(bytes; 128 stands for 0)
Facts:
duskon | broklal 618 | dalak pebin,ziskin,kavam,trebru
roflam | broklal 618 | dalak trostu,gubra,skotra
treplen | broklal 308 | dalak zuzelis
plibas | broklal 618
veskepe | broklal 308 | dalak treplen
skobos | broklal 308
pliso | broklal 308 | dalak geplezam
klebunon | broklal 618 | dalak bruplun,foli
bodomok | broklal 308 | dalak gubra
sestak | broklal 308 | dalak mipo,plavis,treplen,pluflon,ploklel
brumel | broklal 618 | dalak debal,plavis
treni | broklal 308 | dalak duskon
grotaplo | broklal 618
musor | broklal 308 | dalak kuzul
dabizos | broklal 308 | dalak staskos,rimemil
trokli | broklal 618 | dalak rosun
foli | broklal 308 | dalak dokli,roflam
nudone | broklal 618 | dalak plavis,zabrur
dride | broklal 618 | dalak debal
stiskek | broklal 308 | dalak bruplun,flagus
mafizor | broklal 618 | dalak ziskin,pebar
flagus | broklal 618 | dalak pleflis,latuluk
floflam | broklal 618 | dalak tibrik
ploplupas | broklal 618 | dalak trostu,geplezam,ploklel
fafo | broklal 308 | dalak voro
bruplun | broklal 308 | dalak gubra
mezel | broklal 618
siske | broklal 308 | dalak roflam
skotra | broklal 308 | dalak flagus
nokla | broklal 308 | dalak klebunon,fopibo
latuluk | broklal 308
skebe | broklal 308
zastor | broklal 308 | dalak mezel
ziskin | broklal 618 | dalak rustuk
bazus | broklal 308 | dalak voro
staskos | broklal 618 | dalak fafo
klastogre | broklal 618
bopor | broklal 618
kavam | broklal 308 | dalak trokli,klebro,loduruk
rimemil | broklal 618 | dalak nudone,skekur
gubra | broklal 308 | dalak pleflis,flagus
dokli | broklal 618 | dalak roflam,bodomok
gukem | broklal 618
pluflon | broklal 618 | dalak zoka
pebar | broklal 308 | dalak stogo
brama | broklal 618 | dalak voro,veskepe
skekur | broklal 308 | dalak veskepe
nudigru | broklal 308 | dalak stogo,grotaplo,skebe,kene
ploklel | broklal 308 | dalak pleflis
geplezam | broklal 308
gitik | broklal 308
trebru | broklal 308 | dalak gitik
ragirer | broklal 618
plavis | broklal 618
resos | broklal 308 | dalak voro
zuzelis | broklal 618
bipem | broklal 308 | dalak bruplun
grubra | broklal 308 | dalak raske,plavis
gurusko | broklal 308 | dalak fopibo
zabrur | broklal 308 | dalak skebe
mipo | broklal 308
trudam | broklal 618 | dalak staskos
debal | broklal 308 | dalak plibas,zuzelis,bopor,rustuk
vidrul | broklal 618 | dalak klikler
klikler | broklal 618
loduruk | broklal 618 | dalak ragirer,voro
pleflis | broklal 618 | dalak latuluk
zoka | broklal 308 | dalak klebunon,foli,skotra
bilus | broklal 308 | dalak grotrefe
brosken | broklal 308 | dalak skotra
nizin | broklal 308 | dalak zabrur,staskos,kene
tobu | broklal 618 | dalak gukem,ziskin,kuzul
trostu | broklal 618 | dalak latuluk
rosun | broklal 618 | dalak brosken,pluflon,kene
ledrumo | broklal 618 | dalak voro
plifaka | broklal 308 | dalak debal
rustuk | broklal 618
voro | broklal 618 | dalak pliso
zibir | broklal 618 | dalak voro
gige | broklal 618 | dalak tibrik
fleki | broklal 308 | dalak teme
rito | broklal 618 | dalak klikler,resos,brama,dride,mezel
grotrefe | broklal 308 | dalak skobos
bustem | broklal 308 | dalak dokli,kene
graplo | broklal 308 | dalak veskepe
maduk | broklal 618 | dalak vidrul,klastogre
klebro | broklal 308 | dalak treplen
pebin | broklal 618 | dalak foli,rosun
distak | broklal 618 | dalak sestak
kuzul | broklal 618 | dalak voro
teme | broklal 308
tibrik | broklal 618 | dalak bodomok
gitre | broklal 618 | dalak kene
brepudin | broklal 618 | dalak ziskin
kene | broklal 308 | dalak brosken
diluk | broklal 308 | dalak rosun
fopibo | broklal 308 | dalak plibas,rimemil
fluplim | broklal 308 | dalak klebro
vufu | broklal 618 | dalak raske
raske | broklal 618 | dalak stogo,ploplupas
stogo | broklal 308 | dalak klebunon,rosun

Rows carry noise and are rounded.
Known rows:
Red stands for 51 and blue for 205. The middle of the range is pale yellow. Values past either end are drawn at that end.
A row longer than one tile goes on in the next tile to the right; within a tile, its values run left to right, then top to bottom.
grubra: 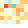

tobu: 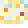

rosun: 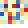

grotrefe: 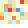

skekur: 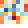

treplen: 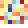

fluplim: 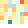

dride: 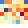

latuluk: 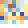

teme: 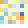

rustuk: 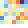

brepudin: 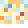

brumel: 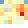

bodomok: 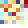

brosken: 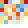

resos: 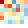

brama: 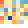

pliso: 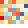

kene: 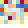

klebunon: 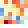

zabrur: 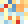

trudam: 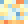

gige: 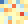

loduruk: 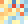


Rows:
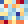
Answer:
staskos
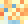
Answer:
plifaka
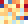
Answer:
foli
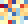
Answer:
pleflis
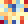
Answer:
fopibo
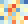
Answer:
klikler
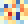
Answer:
trokli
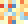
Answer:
ploklel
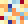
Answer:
klebro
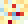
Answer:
pluflon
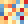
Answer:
stogo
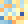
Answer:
skebe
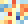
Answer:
pebin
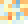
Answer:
diluk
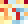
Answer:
skotra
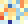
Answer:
kavam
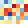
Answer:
dokli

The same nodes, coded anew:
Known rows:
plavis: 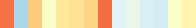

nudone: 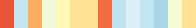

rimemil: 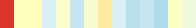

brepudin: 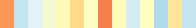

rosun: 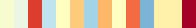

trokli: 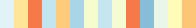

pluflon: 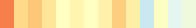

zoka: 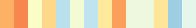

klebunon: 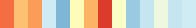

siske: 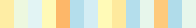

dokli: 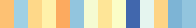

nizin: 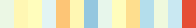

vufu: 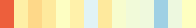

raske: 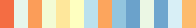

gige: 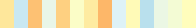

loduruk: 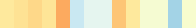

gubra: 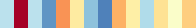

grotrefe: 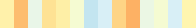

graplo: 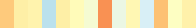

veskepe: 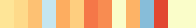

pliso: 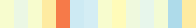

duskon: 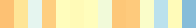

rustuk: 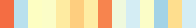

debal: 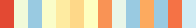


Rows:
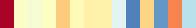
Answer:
dride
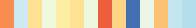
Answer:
roflam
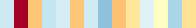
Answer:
bruplun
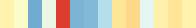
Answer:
latuluk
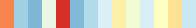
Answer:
trostu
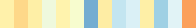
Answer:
pebar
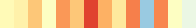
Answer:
treplen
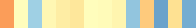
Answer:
ziskin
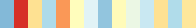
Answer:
bodomok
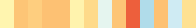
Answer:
sestak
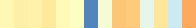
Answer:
bustem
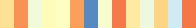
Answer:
brosken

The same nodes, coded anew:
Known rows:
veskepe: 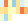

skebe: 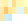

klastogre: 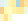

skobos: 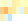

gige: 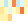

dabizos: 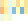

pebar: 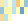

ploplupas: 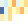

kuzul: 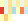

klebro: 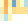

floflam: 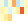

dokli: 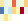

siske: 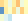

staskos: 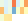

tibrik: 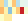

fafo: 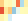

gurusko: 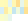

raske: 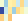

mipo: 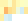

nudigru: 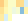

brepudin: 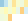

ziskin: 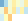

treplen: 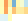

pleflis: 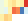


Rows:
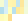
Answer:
vufu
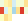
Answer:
brama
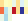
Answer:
gubra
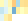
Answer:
nudone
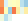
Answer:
bodomok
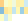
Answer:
grubra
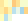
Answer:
zabrur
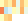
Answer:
gitre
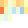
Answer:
nizin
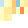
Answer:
zuzelis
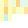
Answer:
fluplim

